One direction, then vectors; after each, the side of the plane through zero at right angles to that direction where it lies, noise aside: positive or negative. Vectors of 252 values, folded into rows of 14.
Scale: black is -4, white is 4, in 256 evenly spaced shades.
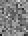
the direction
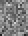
positive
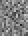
positive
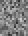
negative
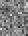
positive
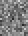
positive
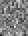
positive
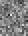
negative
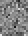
negative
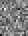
positive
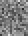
positive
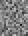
positive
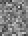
positive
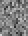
negative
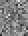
positive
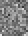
negative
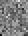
positive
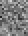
positive
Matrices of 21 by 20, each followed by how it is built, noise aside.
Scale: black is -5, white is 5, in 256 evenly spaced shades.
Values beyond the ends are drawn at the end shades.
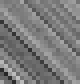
Toeplitz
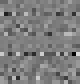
uneven rows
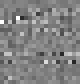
uneven rows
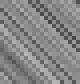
Toeplitz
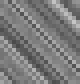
Toeplitz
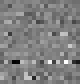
uneven rows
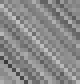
Toeplitz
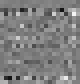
uneven rows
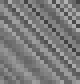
Toeplitz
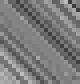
Toeplitz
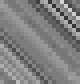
Toeplitz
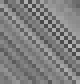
Toeplitz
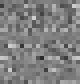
uneven rows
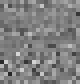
uneven rows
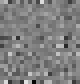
uneven rows
